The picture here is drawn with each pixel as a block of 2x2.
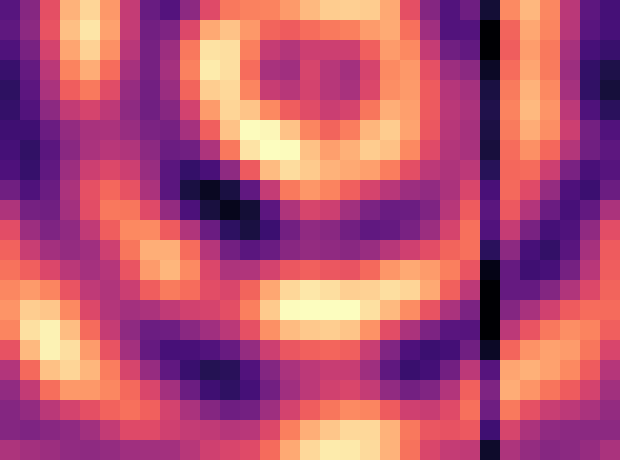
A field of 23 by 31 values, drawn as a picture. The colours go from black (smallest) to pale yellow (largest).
The field is mottled with small blotches. Column 25 differs from the columns beside it. Concentric rings centre on the top middle.
